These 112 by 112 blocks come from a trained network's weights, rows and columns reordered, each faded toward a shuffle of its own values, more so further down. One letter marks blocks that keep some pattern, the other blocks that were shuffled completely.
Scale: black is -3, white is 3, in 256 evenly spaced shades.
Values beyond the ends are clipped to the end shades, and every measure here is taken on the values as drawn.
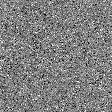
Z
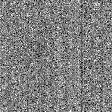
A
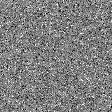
Z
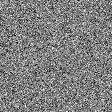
Z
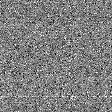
A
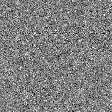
A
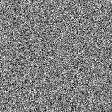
A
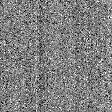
A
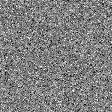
Z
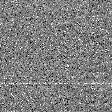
A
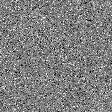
Z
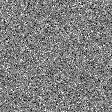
Z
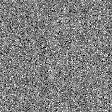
A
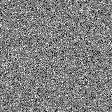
Z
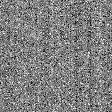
A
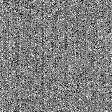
A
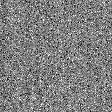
A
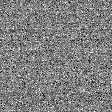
A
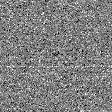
A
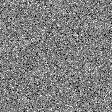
Z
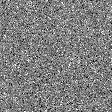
Z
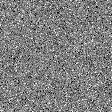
Z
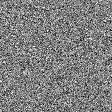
Z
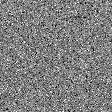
Z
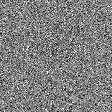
A
